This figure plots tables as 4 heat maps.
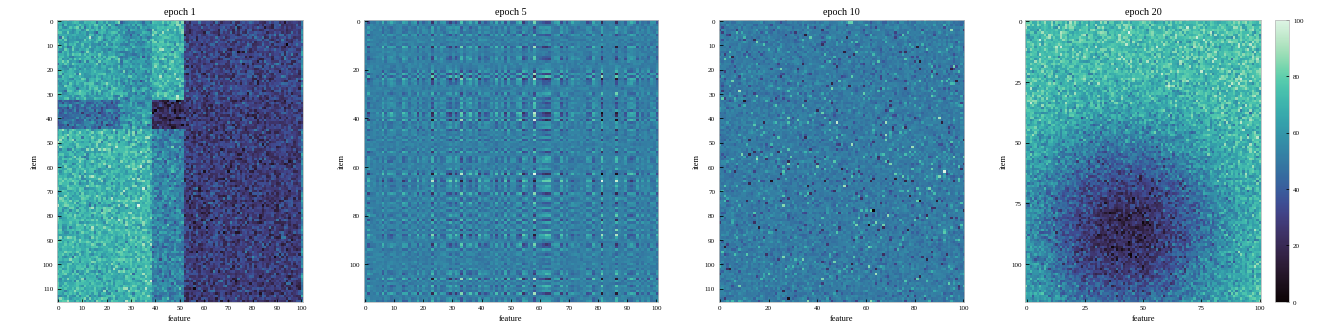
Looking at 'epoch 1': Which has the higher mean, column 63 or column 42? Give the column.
42
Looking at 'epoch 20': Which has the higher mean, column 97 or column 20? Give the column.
97
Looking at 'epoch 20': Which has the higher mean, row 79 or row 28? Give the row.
28
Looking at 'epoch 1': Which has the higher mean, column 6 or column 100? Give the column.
6
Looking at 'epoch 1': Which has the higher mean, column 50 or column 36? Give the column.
36
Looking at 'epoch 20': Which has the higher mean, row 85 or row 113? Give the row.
113
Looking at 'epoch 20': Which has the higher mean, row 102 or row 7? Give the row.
7
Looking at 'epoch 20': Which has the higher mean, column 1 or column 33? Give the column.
1
